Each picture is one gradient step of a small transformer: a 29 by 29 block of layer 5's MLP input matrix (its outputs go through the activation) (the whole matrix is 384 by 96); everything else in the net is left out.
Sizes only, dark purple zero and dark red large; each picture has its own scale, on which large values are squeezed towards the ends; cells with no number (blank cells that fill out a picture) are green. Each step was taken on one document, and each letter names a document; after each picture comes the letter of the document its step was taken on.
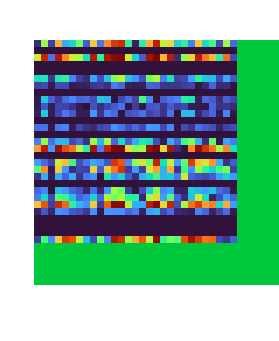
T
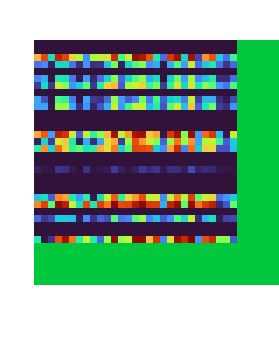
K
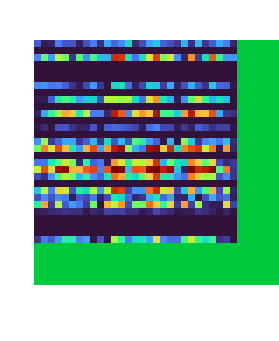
T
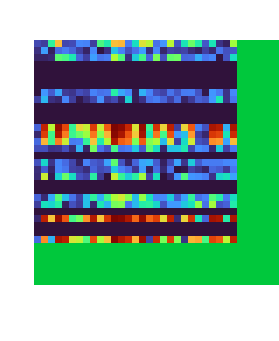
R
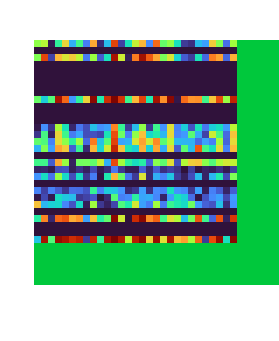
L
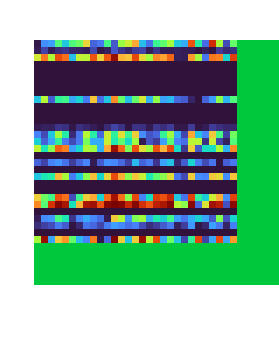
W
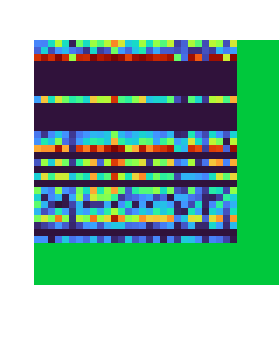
W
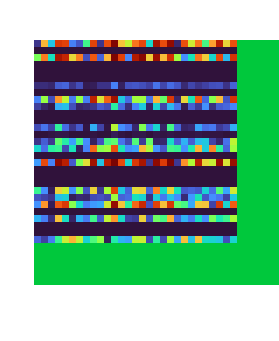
L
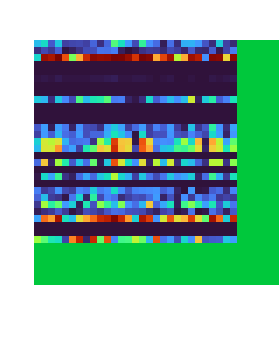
W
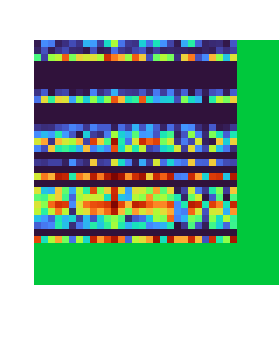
W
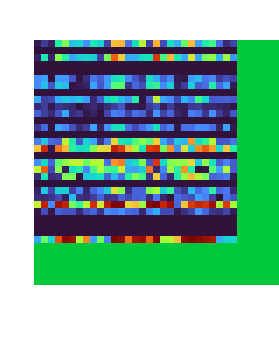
T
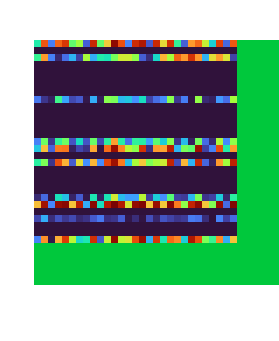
L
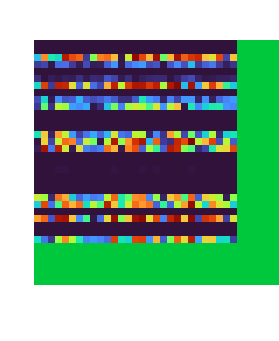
K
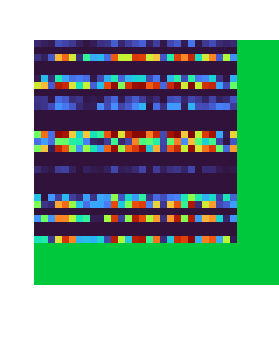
K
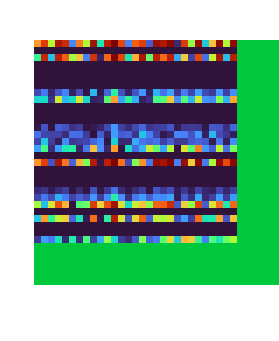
L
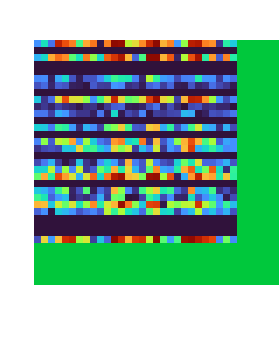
T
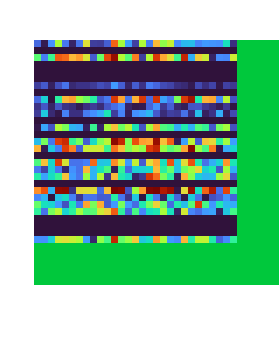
T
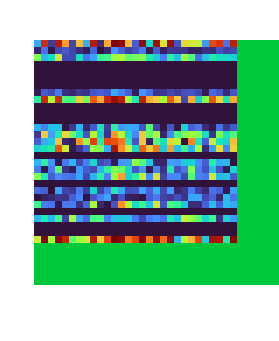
R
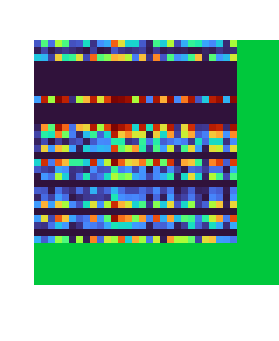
R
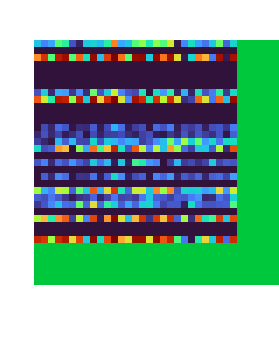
L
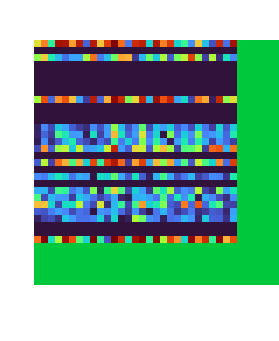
L
